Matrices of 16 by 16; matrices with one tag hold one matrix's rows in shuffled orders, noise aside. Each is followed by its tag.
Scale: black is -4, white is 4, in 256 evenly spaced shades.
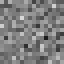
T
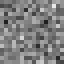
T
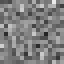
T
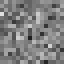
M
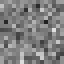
T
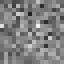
M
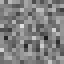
T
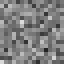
T
